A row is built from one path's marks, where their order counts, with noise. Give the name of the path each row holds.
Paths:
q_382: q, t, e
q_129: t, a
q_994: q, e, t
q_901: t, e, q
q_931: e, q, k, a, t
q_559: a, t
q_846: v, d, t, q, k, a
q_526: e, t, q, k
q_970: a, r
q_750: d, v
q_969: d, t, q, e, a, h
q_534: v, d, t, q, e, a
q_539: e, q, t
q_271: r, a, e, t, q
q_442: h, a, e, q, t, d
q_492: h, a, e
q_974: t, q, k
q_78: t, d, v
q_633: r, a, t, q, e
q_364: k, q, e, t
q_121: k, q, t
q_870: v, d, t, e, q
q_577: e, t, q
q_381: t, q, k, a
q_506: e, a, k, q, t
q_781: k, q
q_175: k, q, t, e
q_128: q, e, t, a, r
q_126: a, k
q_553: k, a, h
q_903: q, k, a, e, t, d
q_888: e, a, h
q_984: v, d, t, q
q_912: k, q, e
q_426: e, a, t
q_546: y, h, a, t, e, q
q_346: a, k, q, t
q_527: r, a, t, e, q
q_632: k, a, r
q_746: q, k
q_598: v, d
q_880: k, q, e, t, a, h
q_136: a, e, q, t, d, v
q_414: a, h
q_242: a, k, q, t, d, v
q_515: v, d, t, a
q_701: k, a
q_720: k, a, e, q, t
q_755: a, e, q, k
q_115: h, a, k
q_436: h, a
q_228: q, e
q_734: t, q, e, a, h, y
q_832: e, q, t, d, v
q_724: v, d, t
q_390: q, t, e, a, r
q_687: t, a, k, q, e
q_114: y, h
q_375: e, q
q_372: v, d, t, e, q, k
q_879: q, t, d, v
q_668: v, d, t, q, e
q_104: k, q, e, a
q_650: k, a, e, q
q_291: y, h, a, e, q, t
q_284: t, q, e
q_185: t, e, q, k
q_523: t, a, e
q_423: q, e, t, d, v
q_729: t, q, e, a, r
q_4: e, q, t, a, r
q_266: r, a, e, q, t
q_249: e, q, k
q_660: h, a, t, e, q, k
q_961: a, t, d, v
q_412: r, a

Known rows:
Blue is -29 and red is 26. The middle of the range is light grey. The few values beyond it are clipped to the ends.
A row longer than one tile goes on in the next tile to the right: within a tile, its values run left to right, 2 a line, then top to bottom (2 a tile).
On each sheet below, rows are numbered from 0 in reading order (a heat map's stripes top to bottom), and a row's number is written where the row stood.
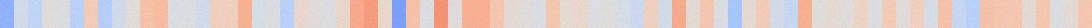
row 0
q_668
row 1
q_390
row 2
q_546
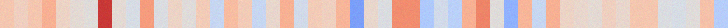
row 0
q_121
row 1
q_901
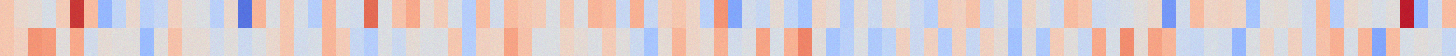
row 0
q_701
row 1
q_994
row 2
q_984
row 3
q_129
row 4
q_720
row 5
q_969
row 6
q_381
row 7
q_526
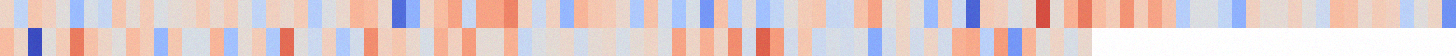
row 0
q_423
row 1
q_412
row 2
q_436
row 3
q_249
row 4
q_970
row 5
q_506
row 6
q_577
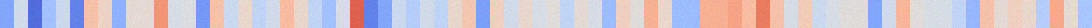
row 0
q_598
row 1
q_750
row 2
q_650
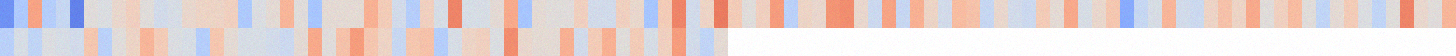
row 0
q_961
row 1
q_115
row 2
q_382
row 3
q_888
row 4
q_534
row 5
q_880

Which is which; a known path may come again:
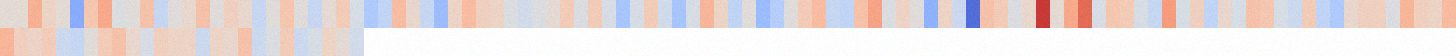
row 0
q_242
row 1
q_879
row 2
q_436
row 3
q_291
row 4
q_266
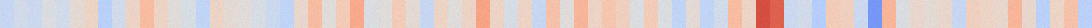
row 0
q_534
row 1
q_527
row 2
q_375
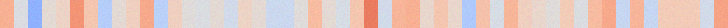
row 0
q_729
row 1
q_994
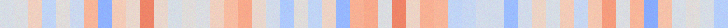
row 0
q_633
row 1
q_526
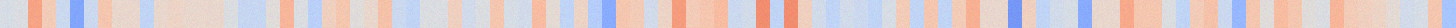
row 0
q_136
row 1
q_492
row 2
q_974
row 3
q_185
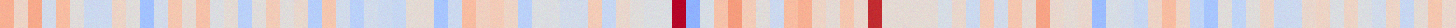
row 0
q_903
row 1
q_129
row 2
q_104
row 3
q_846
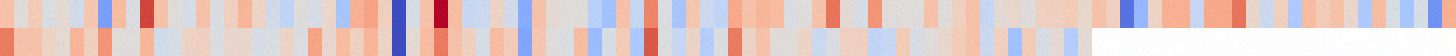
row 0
q_228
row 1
q_632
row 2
q_346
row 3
q_412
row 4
q_506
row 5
q_970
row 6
q_271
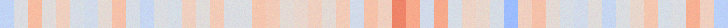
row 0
q_660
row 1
q_720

